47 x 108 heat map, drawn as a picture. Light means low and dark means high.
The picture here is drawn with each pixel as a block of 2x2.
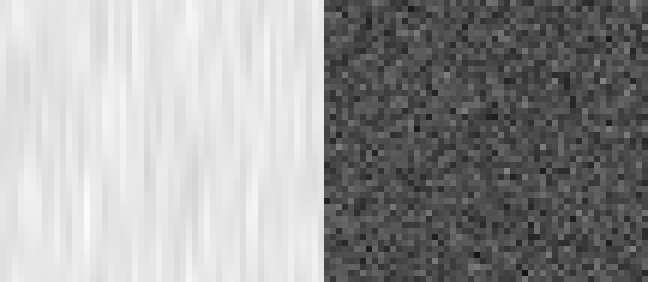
The table splits into one row of 2 panels. Panel 1,1: very low, streaked downward, faint in contrast. Panel 1,2: high, fine-grained.
